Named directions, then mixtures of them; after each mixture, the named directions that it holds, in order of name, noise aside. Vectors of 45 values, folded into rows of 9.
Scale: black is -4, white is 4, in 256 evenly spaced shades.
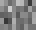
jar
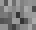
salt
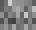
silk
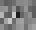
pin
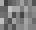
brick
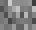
brick, silk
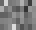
brick, jar, salt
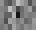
jar, pin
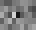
pin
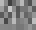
jar, silk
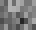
jar, salt, silk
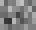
brick, jar, salt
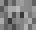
brick, silk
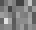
jar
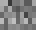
jar, salt, silk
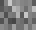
silk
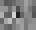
pin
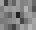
brick, pin, salt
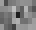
brick, pin, salt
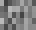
brick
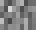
brick, jar, salt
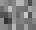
jar, silk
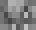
jar, silk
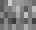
silk
